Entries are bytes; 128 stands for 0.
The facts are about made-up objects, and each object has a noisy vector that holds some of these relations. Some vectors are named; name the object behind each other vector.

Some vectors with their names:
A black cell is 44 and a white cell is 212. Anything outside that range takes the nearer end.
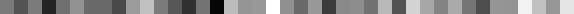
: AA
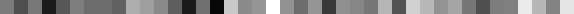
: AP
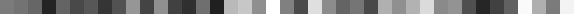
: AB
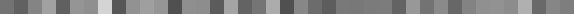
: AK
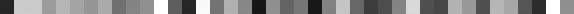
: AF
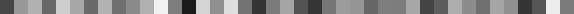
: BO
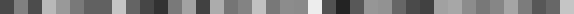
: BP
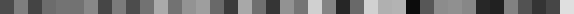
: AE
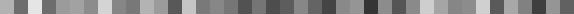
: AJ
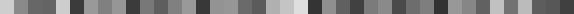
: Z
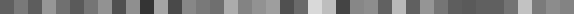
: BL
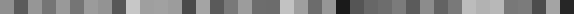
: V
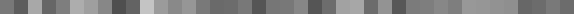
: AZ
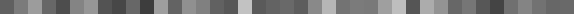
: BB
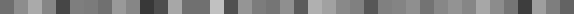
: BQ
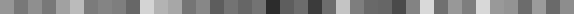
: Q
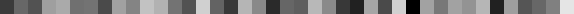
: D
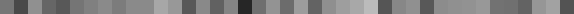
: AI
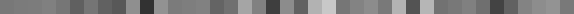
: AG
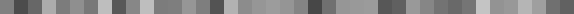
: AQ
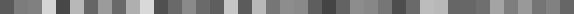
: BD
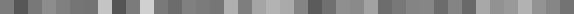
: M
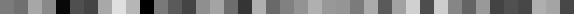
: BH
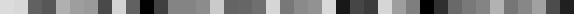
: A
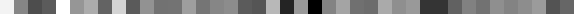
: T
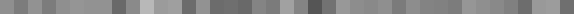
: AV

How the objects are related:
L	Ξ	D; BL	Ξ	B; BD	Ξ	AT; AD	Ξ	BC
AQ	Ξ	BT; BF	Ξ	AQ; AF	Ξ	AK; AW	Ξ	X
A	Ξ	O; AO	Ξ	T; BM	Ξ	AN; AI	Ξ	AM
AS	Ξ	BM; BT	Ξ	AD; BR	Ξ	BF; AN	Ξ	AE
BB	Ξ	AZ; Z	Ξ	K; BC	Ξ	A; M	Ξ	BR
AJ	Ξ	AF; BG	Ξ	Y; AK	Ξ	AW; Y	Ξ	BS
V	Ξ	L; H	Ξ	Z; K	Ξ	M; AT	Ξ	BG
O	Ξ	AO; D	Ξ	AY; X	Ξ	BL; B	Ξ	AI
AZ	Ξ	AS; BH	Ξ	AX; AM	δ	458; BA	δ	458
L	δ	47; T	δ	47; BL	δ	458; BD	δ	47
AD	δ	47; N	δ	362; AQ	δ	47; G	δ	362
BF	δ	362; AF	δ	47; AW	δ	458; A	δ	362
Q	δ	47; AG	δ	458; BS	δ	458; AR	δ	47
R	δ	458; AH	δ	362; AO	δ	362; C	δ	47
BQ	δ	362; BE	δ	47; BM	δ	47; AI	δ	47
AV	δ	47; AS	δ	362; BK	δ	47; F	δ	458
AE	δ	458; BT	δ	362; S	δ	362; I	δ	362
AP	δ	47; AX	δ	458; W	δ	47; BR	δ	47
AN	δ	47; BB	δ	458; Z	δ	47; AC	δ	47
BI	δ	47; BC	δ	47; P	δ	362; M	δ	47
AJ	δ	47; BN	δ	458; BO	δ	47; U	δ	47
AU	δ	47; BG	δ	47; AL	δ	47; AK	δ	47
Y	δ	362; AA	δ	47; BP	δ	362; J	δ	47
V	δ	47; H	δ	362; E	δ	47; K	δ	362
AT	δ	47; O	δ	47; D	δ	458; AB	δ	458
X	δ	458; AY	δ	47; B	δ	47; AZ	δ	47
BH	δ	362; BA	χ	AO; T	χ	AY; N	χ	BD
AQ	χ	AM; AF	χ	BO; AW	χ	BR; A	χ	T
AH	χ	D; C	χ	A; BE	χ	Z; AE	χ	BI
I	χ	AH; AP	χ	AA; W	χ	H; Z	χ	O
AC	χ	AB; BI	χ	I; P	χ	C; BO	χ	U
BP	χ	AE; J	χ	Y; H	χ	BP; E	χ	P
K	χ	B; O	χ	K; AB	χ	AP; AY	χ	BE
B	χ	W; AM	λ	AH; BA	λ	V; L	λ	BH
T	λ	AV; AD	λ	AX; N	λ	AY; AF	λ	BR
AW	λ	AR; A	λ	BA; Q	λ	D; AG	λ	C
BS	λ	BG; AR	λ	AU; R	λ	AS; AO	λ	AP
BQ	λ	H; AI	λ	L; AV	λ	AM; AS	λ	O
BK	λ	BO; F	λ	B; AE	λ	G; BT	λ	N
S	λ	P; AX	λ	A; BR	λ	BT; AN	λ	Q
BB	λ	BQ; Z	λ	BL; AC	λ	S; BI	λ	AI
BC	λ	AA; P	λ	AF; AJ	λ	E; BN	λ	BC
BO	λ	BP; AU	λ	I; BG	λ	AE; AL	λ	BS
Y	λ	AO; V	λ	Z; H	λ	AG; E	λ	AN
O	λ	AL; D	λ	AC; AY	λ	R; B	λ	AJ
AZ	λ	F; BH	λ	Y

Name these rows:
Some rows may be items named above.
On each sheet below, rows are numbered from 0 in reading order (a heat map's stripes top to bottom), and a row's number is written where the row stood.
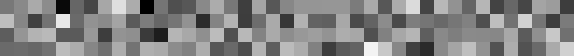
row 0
BH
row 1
BE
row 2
BT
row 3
BI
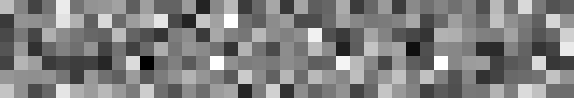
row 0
BE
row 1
U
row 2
BP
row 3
AE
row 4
Y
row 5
R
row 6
C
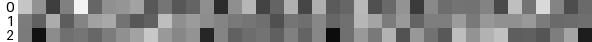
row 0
BE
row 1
AZ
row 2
L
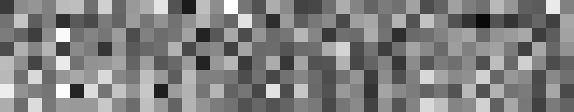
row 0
U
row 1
BS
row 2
W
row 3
S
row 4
BE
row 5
AJ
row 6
AY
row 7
AJ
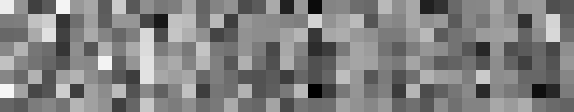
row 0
T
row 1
N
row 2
BR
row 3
BG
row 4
AL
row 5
AN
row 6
O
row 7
BM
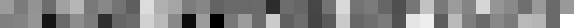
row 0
Q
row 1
AC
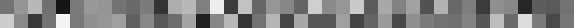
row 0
AS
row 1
BE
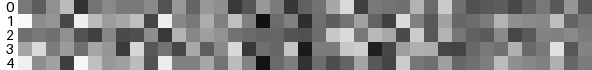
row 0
AW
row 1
E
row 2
AM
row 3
P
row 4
E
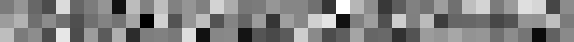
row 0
J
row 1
AX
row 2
B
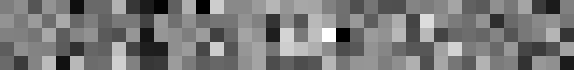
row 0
K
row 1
F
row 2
BA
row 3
H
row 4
AO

